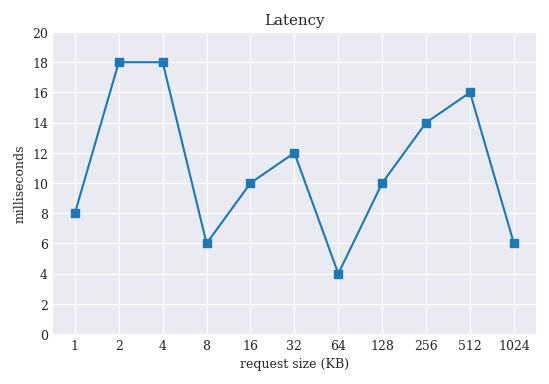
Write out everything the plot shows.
Title: Latency
x-axis: request size (KB), ticks 1 2 4 8 16 32 64 128 256 512 1024
y-axis: milliseconds, ticks 0 2 4 6 8 10 12 14 16 18 20
Values:
8 18 18 6 10 12 4 10 14 16 6
